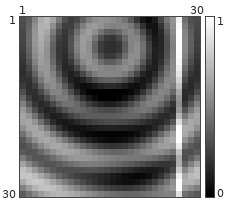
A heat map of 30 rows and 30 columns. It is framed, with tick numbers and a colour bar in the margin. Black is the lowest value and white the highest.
On average the colour sits 40% of the way up the scale. The ninth with the lowest average is the centre. Column 27 stands out from the rest. No overall slope runs across the table. Concentric rings centre on the top middle.
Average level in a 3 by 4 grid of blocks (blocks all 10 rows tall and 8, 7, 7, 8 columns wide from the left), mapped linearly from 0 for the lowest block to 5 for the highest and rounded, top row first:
3 3 3 3
3 0 0 3
5 3 1 4
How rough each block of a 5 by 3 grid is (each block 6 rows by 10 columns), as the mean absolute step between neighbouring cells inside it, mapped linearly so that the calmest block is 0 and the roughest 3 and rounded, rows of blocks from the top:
103 / 113 / 103 / 103 / 113
